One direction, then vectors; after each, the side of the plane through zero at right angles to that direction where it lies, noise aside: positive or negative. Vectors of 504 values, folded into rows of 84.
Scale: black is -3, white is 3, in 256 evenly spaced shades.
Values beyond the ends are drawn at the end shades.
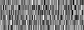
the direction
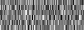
positive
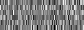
negative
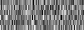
positive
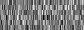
negative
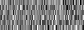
positive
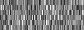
negative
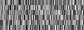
negative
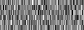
positive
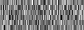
positive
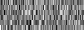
positive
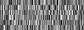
negative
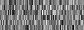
negative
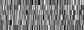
negative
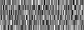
positive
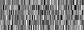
positive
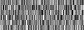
positive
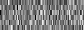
negative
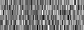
negative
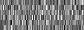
negative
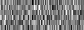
negative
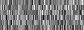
negative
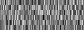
negative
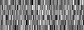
negative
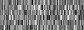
negative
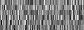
negative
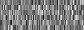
negative
